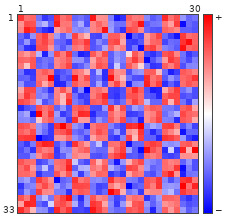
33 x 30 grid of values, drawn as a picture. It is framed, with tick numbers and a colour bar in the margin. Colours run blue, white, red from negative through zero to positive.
No overall slope runs across the table. On average the colour sits 50% of the way up the scale. A checkerboard runs through the table. No single row or column stands out from its neighbours. The values fall into two levels.
